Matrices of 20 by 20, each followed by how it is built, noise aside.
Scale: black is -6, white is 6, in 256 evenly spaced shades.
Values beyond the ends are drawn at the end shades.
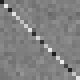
diagonal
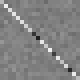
diagonal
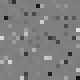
sparse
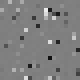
sparse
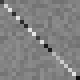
diagonal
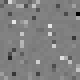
sparse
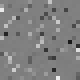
sparse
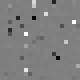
sparse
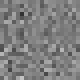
low rank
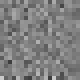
low rank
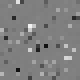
sparse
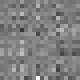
low rank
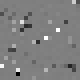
sparse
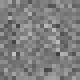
low rank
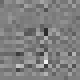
low rank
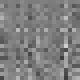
low rank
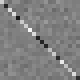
diagonal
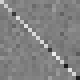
diagonal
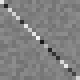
diagonal
